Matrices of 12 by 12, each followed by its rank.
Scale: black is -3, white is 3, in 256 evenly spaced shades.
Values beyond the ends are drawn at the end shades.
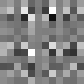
two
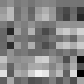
two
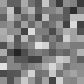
full rank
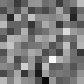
full rank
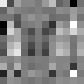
two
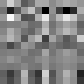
two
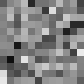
full rank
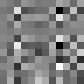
two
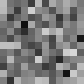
full rank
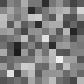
full rank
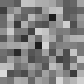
full rank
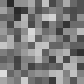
full rank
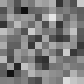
full rank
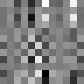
two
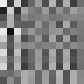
two
